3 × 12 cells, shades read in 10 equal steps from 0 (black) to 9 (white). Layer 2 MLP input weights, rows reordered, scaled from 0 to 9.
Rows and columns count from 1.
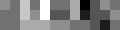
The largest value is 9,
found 2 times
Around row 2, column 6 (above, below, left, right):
4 5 9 3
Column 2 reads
4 4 4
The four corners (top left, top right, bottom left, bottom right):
5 4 4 4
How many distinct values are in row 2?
7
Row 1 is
5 4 7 4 9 4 4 6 0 3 5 4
